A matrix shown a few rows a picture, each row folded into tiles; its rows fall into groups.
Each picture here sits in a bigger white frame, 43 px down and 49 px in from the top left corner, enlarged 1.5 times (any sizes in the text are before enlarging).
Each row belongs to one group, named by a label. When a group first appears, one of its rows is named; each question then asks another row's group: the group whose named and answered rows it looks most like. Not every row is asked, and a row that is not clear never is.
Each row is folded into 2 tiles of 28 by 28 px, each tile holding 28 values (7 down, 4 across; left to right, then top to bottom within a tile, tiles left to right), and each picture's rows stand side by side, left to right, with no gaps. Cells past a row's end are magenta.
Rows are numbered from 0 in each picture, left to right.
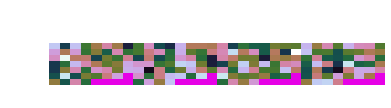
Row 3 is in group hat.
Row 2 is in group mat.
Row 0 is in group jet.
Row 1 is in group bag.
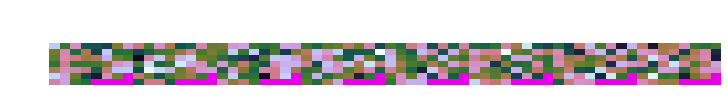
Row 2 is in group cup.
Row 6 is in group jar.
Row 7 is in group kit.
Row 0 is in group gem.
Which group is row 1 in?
gem
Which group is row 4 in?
jar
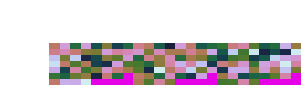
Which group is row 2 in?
cup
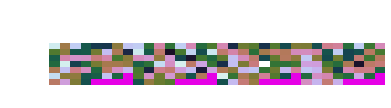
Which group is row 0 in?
gem
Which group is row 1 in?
jet
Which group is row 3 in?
jar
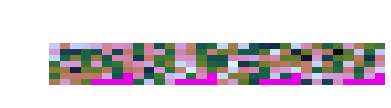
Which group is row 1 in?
bag
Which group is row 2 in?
gem
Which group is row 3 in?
bag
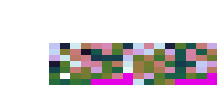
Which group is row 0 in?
jet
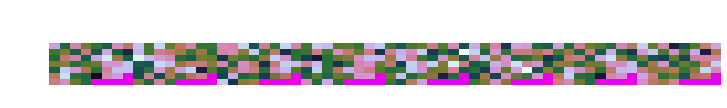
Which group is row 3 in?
cup
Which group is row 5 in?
jet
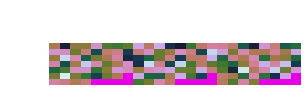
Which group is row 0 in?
kit
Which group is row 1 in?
mat
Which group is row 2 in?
jet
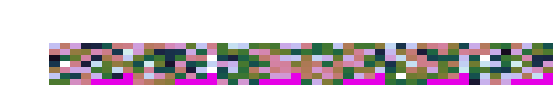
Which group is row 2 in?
cup
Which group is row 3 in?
gem
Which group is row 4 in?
jet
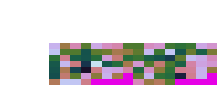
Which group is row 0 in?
hat
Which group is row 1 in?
cup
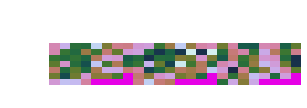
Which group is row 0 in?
hat
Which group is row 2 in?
bag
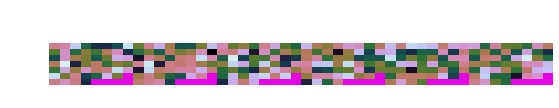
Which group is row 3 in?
bag
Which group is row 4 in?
hat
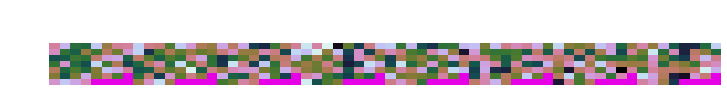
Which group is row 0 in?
hat
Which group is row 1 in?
hat
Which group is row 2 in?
mat
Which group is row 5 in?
hat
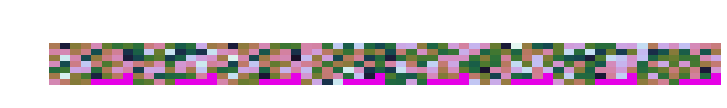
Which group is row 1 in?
cup
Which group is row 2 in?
kit
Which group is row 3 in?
jar
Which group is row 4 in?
cup
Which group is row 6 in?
cup
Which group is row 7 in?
hat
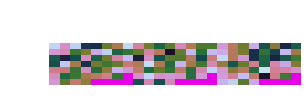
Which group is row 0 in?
mat
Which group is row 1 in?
bag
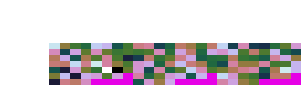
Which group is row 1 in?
bag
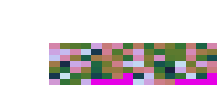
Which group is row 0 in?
kit
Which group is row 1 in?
jar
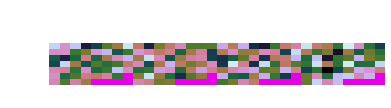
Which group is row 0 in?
mat
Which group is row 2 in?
mat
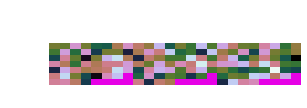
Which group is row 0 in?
cup
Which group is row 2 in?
bag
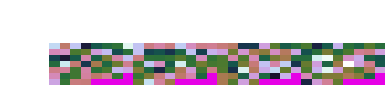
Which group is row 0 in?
mat
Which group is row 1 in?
hat
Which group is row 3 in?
gem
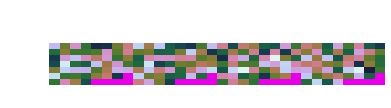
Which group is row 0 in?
gem
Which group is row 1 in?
gem
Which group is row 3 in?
jar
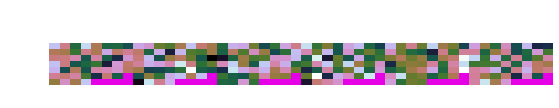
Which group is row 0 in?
jar
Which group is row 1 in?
bag
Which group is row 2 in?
cup
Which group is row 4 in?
jet
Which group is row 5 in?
jar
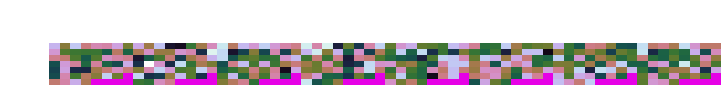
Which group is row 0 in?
hat
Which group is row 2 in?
hat
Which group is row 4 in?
cup
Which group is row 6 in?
jar
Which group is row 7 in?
hat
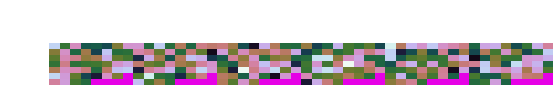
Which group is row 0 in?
gem
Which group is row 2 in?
jet
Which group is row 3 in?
gem
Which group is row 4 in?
hat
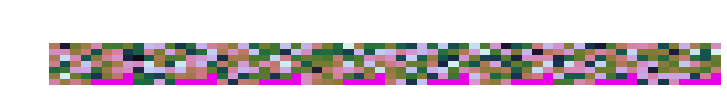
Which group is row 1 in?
cup
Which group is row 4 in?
jar
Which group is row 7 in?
bag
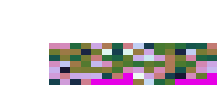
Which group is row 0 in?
bag
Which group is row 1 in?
gem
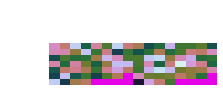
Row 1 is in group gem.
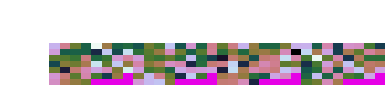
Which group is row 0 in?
jet
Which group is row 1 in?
jar
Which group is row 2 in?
cup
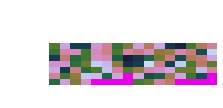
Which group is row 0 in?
bag
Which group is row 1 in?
mat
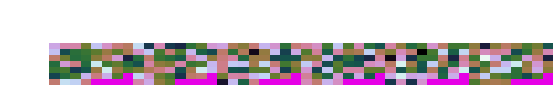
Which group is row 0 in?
hat
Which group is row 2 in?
bag
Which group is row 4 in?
bag
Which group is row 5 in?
kit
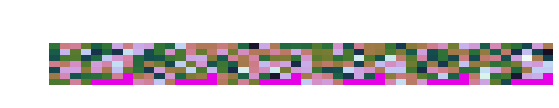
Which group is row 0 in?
cup
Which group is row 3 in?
jar
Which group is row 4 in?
jar
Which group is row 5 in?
gem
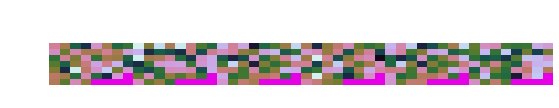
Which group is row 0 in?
jet
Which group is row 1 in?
jet
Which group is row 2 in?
mat
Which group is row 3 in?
kit
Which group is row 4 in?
mat
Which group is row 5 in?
cup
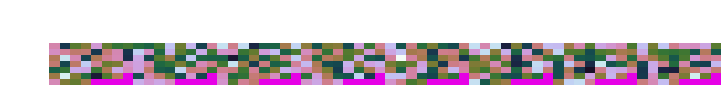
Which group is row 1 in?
jar
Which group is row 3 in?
jar
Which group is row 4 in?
kit
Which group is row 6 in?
hat
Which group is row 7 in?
hat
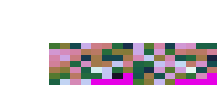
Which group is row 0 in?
jar
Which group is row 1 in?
jet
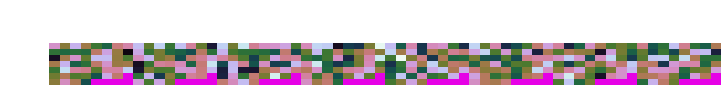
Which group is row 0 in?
gem
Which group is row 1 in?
jet
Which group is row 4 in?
jet
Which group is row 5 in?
mat
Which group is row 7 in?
gem
